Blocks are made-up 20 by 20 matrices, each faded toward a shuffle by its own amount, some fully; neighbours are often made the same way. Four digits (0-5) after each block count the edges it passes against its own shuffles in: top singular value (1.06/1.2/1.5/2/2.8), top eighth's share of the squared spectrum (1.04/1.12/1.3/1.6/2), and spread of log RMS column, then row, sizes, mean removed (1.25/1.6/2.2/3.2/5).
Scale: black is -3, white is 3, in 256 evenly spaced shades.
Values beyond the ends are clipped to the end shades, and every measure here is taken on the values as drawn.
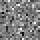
0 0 0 0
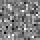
0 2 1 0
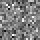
0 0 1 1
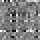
3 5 0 3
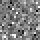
0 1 0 0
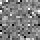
2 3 1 1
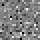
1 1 0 0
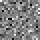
0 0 0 0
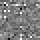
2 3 0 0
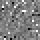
0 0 0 0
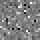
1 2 0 0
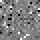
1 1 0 0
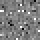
1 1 0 0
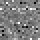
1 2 0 1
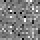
1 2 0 0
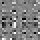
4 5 3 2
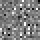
3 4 1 1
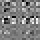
4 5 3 3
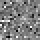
0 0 0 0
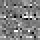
3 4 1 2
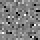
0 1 0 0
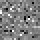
1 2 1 1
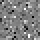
0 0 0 0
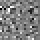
3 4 2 2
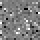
0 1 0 1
